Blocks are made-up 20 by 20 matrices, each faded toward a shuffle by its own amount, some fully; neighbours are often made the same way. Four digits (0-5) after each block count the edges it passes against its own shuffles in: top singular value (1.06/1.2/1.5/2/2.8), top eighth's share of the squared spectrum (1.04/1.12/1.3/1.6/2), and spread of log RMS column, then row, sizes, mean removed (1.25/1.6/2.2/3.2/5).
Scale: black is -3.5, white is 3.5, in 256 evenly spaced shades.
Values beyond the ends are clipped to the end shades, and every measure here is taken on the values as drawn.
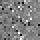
0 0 1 0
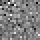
0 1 0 0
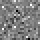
0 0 0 0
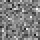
0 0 0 0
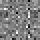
3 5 1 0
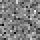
1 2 1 0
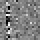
2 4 2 0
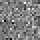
0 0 0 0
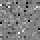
0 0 0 1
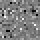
1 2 0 1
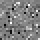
0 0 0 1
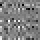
3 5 2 3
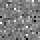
0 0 0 0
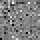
2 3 1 0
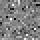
0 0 0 0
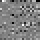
3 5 2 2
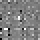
3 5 1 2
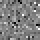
0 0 0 0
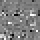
2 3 0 2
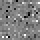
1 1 0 1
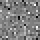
2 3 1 0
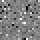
0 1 0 0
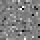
1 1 0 0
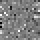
1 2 0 0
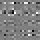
3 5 1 3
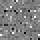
2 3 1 0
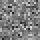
1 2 0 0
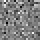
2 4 1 2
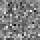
1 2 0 1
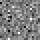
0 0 0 0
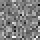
3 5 1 2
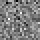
1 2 0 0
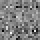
3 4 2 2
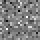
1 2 0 1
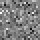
0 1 0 0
